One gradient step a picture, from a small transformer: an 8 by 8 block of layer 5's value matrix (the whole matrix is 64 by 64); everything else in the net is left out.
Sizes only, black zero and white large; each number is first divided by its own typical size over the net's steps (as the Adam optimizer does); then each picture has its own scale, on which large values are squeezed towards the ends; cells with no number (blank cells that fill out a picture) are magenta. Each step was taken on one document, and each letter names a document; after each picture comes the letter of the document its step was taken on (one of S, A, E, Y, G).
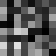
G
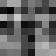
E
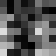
E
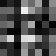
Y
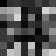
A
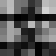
A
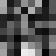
Y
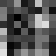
G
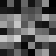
E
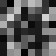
A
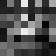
Y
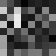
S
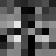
E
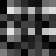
A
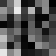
S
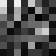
G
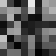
A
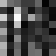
S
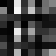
S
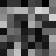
A
